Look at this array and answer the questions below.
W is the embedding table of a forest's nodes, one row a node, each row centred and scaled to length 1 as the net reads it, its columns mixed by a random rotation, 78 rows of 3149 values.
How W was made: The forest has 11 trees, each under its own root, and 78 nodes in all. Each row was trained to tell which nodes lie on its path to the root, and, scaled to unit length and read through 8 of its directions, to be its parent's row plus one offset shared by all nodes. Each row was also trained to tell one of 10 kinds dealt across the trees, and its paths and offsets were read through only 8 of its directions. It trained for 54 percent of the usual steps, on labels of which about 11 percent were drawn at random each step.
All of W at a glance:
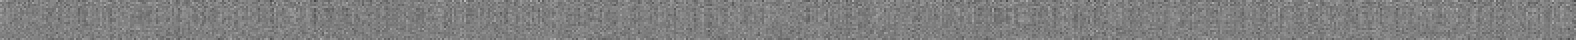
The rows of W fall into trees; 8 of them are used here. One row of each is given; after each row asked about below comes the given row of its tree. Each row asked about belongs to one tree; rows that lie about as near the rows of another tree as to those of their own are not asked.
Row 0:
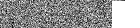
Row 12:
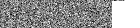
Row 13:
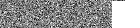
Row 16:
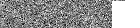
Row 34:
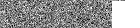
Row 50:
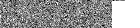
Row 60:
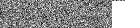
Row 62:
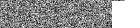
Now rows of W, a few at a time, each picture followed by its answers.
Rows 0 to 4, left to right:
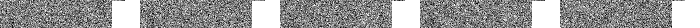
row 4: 34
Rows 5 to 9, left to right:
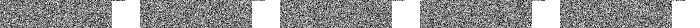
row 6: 34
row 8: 0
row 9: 60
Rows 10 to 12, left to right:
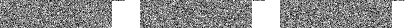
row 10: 0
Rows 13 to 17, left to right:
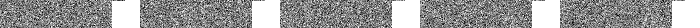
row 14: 12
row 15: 13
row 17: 16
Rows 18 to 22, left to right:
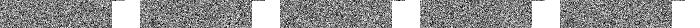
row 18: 62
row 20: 16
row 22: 0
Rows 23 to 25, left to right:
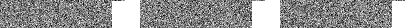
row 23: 12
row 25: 0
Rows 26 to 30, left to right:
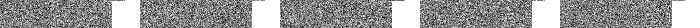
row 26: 13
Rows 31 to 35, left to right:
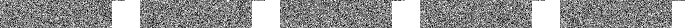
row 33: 12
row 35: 0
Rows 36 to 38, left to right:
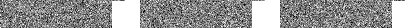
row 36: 34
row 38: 12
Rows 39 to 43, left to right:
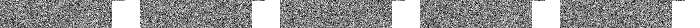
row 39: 16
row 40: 34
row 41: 0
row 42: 16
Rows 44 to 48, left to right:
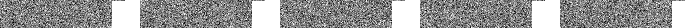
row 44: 0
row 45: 0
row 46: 60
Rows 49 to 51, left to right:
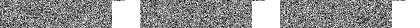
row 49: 16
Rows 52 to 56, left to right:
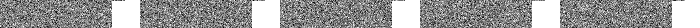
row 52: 60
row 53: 13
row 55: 16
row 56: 34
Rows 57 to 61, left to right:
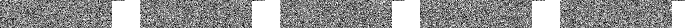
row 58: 13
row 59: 13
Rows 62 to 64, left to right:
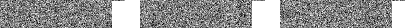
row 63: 16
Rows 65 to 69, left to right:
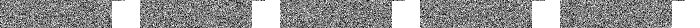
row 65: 62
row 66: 60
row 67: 13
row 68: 62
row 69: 0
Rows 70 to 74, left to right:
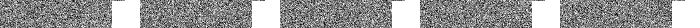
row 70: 16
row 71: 60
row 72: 16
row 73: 34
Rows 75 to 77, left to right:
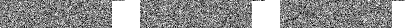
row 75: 34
